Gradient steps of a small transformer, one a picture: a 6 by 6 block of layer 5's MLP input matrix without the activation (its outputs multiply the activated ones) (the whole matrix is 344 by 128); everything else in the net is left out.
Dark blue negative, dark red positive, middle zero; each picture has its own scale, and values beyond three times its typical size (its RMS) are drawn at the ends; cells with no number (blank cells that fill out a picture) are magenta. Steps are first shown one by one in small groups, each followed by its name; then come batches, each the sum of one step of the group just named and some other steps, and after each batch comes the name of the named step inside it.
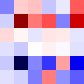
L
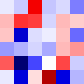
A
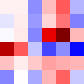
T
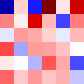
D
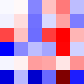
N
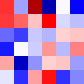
A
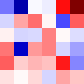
D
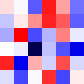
A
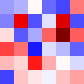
T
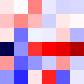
A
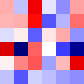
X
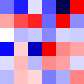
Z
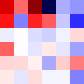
X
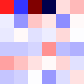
X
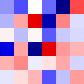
Z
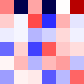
Z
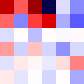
X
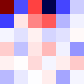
X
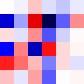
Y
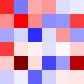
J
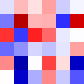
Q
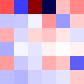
Q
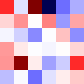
J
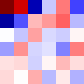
Y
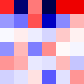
Y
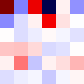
J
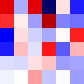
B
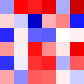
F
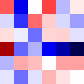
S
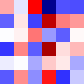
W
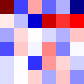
B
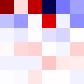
F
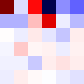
W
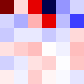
F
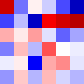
W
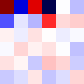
B
